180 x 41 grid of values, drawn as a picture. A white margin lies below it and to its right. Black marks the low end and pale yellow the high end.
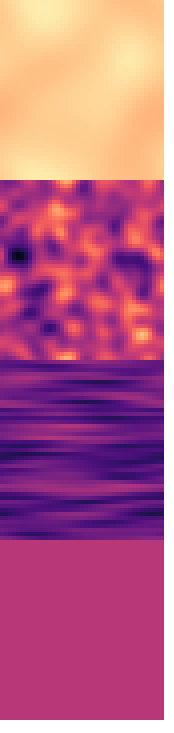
The table splits into 4 rows of 1 panel. Panel 1,1: very high, smooth, faint in contrast. Panel 2,1: middling, blotchy, strong in contrast. Panel 3,1: low, streaked across. Panel 4,1: middling, flat.
